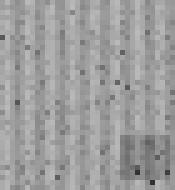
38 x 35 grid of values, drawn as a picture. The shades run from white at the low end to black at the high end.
Average level on the scale: 40%. Ninth with the highest average: bottom right. Odd patch: higher, in the bottom right. Stripes: upright, repeating 8 times. Histogram: skewed, a long tail of high values.
